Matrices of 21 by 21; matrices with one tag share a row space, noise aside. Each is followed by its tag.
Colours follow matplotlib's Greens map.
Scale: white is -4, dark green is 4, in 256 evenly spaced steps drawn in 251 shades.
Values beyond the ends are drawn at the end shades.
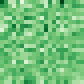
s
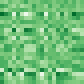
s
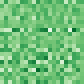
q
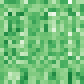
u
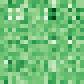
u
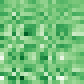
s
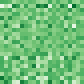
q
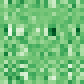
u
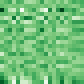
s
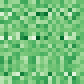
q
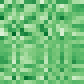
s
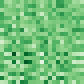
s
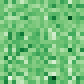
u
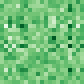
u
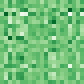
u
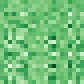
u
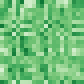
s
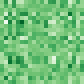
u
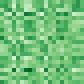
s
